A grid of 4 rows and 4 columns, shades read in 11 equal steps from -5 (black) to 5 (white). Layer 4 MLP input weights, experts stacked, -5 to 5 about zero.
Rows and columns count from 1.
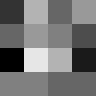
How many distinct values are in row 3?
4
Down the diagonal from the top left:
-3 1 2 -1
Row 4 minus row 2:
1 -1 -1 1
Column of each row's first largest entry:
2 2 2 1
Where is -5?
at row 3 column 1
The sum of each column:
-9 7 0 -6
